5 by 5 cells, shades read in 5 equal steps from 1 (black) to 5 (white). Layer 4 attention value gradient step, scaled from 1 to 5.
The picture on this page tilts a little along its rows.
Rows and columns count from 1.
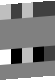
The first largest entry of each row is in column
1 1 1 1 1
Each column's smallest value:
3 1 3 1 2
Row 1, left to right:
4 2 4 2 2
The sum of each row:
14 15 15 13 15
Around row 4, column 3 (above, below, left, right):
3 3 1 1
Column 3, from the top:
4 3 3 4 3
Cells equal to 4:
3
